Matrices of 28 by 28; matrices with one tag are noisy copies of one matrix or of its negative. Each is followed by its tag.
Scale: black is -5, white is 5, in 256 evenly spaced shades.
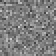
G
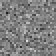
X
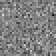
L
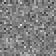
G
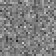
G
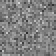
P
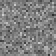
L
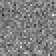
L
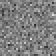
L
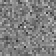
G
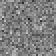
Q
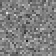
X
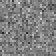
P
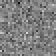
P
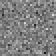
L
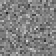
X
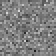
X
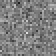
P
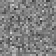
Q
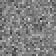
Q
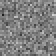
L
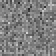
P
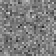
G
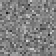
X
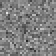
X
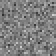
L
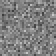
L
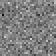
L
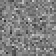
Q
